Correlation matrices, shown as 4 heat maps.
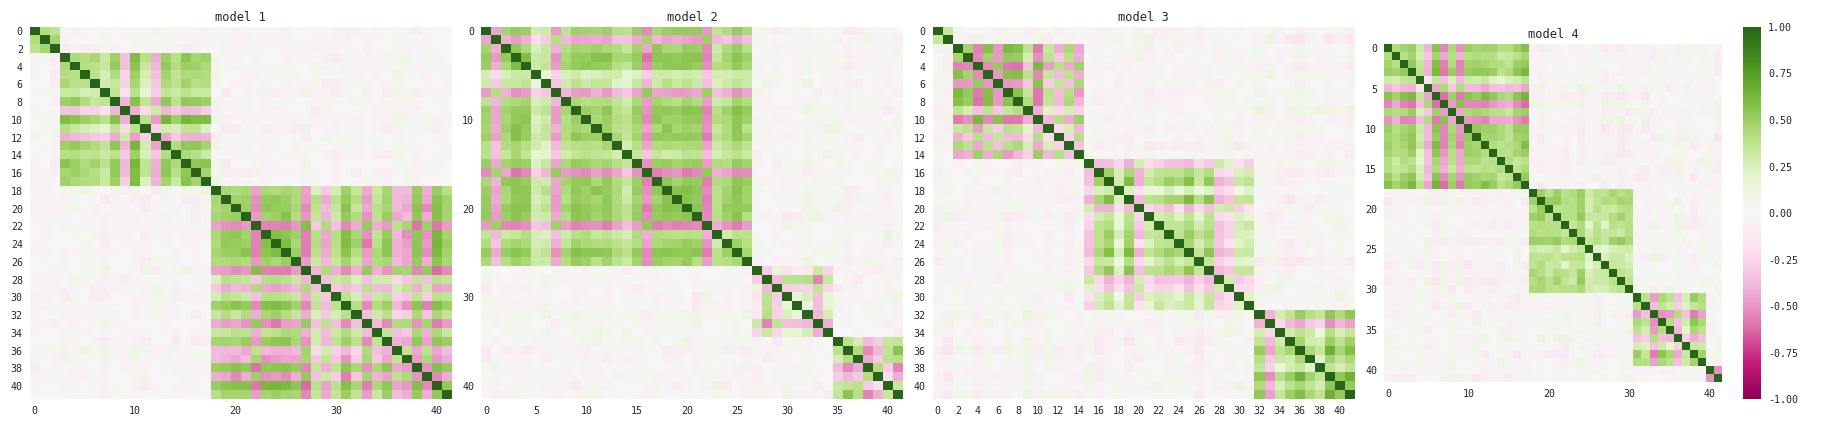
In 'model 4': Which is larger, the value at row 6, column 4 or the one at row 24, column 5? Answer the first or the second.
the first
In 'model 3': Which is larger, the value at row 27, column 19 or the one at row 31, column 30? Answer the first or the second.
the first
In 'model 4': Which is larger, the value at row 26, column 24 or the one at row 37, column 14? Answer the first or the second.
the first
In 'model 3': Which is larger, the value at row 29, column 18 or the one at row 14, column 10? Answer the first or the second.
the second
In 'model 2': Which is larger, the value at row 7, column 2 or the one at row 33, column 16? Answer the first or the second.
the second
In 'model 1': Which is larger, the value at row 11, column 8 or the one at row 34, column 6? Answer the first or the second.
the first
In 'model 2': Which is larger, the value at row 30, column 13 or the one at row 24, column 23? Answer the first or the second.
the second
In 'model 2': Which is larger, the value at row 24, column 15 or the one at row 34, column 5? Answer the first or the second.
the first
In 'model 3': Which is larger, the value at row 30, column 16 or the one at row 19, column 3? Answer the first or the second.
the first
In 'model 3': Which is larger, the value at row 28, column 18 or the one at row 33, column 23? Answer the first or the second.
the second
